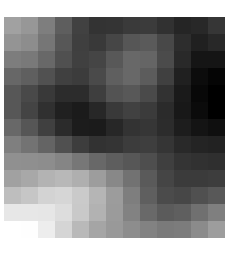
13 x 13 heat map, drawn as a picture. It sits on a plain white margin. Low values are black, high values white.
Slope: up to the bottom left. Stripes: none. Ninth with the highest average: bottom left. Lone odd cells: none. Ninth with the lowest average: middle right.
